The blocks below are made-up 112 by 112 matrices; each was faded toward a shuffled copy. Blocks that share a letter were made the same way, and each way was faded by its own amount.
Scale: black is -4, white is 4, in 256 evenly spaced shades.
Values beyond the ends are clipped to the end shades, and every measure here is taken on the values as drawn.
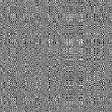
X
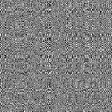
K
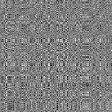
X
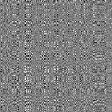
X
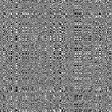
X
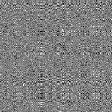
K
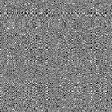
K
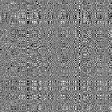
X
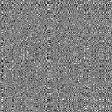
K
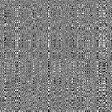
X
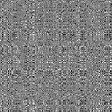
K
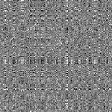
K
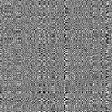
X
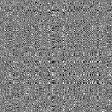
K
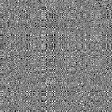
K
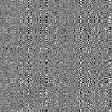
X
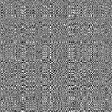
X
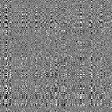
X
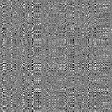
X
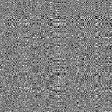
K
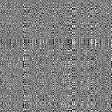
X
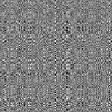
X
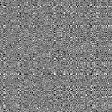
K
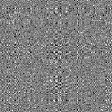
K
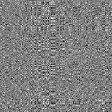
K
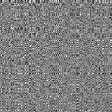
K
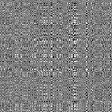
X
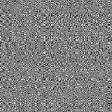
K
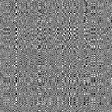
X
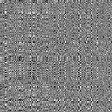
X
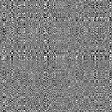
X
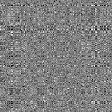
K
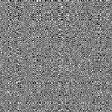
K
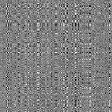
X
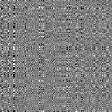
X
